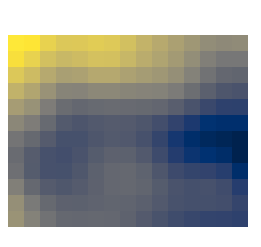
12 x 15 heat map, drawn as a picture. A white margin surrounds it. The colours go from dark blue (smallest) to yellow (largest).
Calmest part: bottom middle. Slope: up to the top left. Ninth with the lowest average: middle right. Ninth with the highest average: top left.
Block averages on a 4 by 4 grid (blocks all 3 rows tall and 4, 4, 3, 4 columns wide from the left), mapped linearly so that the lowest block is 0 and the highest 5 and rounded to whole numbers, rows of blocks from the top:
5543 / 3221 / 2210 / 2211
